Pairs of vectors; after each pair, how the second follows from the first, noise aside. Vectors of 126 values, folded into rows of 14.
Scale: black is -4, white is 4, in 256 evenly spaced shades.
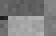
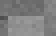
shrunk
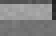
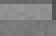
shrunk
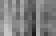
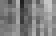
reversed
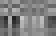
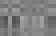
shrunk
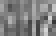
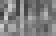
reversed
